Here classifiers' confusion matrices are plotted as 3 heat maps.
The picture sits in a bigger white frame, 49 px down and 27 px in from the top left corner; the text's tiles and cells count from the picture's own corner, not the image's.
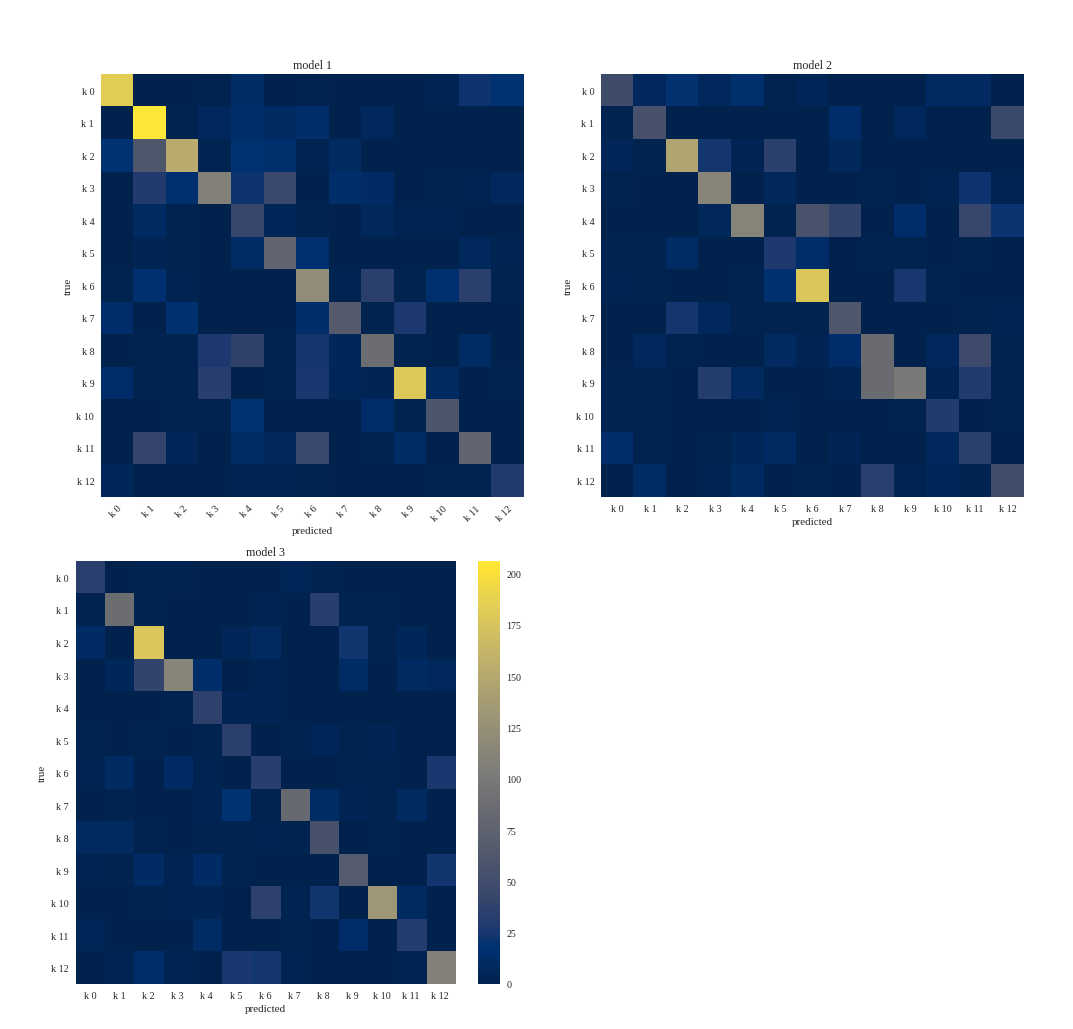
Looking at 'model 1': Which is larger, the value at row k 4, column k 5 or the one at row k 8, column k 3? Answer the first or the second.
the second
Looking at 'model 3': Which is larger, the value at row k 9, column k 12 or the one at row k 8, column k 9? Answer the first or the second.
the first
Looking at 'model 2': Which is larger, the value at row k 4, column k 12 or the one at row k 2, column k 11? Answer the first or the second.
the first
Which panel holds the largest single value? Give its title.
model 1
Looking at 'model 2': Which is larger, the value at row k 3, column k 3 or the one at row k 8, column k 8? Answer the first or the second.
the first
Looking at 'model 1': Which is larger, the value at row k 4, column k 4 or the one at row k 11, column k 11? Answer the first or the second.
the second
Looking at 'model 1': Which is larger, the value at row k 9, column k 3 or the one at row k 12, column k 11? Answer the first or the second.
the first
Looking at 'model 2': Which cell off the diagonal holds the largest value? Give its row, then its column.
k 9, k 8
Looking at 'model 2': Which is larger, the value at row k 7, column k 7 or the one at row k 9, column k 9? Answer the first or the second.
the second
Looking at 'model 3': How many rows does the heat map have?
13
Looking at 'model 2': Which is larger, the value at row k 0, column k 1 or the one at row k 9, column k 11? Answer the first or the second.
the second
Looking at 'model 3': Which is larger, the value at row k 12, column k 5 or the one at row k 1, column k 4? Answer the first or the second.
the first
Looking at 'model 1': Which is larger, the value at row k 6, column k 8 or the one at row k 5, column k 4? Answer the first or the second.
the first
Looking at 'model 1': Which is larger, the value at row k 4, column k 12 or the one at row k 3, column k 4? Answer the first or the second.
the second
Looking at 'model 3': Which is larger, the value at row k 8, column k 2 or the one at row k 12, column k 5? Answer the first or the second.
the second
